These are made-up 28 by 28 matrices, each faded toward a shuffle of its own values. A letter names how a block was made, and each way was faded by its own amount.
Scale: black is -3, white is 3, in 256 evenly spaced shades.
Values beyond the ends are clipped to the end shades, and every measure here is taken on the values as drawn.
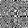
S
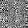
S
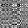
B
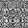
B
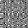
S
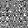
S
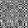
B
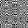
B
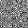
S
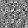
S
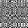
B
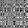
B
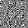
S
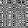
B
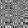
B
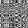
B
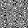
S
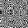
S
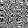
S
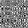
S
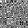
S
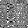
S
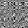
B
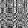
B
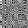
B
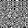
S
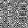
S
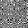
S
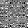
S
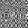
B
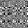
B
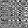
B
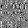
S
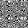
S
